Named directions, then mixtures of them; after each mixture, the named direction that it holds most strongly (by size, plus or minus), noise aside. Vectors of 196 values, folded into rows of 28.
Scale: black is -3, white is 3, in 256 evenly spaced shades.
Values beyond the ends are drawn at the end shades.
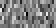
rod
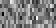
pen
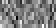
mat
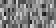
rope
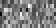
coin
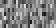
rope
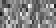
coin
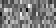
coin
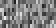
rope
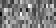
coin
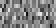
rod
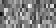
coin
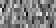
rod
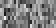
rope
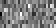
coin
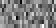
mat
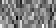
mat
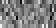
mat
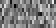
rod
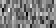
rod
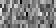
rod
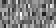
rope
